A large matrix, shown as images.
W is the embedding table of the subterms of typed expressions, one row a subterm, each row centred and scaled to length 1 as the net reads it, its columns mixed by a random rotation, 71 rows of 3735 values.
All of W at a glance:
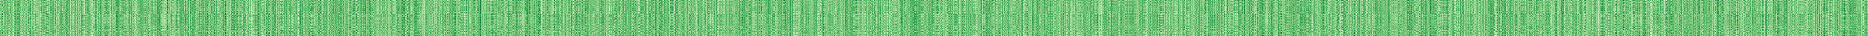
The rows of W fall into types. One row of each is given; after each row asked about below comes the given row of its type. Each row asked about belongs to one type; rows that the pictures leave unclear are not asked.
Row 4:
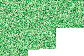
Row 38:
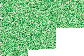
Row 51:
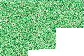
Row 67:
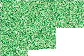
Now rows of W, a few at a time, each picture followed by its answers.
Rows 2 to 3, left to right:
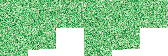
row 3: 67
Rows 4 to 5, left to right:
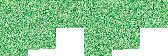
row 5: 38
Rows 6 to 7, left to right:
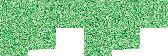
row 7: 67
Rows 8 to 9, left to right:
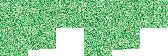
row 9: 67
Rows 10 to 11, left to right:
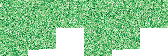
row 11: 38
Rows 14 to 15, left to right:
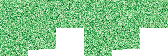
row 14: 51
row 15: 67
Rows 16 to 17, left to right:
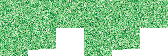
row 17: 67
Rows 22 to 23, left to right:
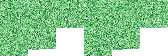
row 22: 38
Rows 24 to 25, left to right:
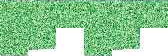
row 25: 4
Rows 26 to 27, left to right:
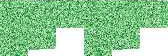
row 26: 38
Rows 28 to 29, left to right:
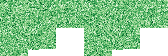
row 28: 38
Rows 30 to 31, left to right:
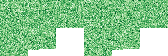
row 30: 4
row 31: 51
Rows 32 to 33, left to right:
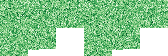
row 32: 38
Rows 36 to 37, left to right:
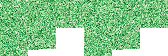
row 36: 67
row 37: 38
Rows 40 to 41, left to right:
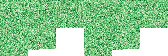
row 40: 4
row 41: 51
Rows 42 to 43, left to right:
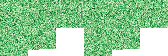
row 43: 38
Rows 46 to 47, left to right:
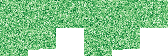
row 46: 4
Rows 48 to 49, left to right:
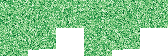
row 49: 51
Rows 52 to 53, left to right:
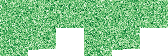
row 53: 67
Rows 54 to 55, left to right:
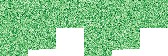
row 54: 38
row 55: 51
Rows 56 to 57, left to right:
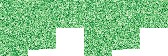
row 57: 67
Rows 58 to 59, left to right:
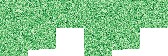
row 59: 51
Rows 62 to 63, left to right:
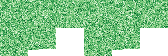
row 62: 67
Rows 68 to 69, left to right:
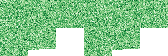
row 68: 51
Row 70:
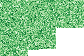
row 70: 67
